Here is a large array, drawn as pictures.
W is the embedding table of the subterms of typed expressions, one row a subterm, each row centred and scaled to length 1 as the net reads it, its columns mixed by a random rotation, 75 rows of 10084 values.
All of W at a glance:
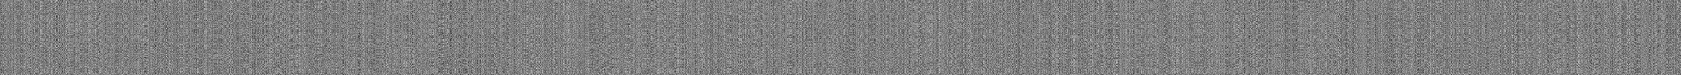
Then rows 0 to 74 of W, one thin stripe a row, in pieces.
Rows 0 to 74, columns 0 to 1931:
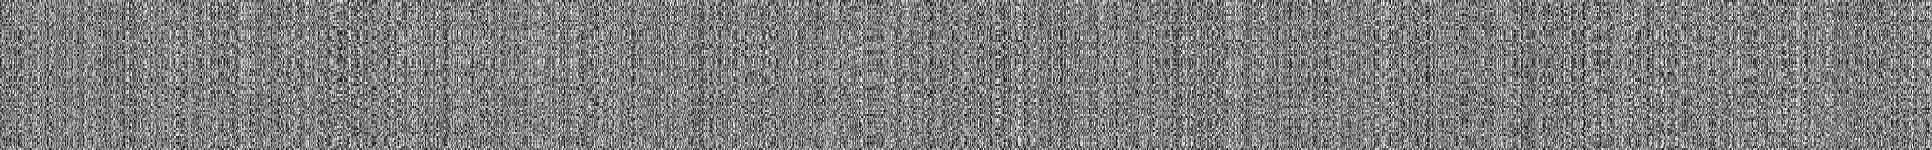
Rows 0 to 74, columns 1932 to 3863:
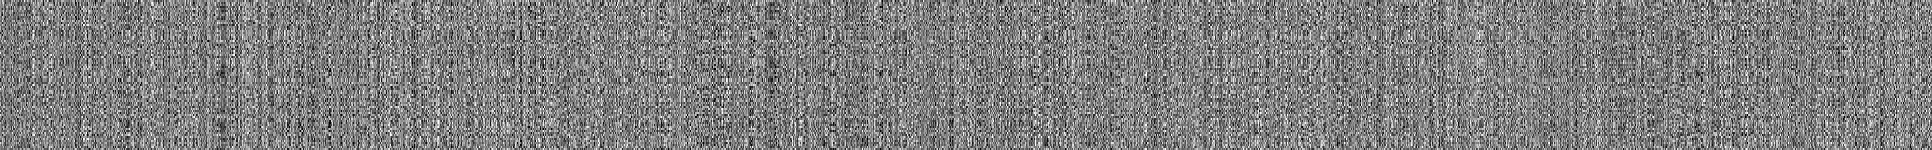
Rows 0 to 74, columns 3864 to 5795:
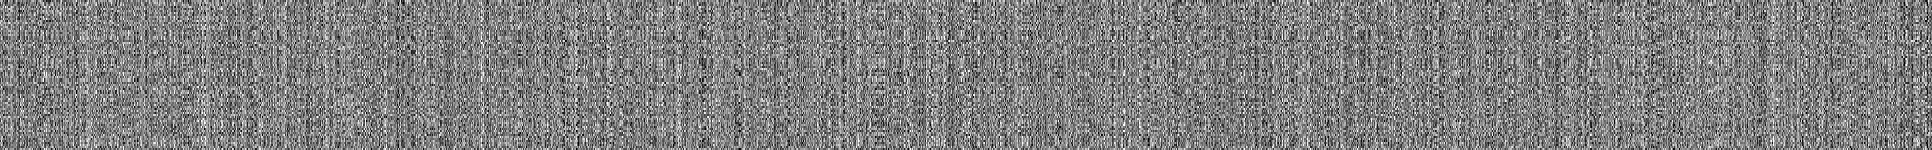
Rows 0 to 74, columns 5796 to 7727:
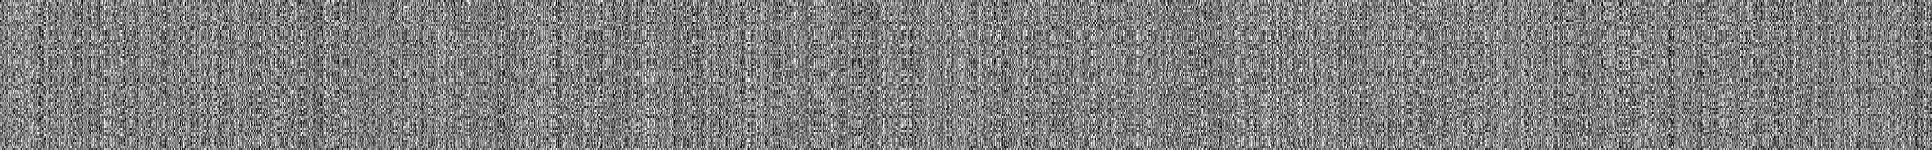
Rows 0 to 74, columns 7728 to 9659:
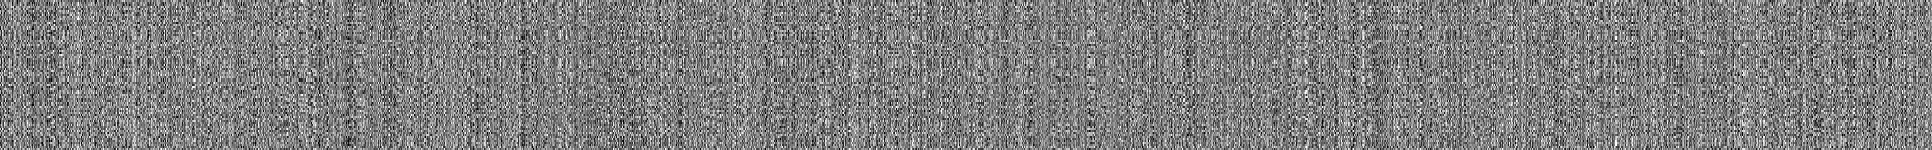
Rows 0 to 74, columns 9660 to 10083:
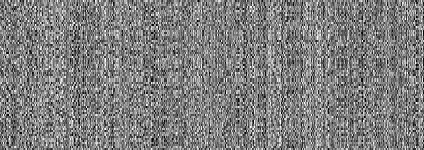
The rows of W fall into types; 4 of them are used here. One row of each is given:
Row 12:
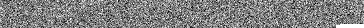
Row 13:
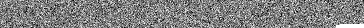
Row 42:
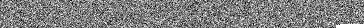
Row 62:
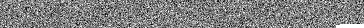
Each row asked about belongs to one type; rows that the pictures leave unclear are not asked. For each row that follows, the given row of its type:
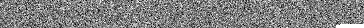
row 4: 42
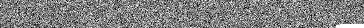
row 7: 13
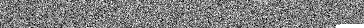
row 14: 13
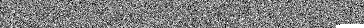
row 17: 42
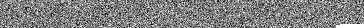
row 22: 62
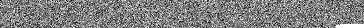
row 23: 13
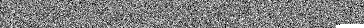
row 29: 42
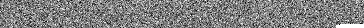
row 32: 42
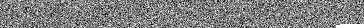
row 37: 62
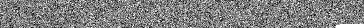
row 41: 13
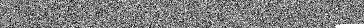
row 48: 13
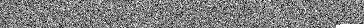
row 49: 42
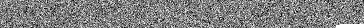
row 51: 13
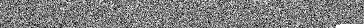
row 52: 13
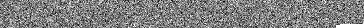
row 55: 62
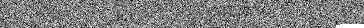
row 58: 42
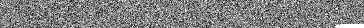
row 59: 13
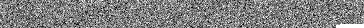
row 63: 12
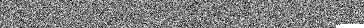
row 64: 42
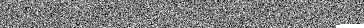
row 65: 62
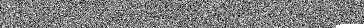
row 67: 42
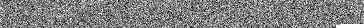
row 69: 12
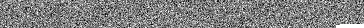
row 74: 62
